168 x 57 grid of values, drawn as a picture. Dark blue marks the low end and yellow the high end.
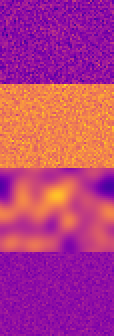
The table splits into 4 rows of 1 panel. Panel 1,1: low, fine-grained. Panel 2,1: high, fine-grained. Panel 3,1: middling, smooth, strong in contrast. Panel 4,1: low, fine-grained, faint in contrast.
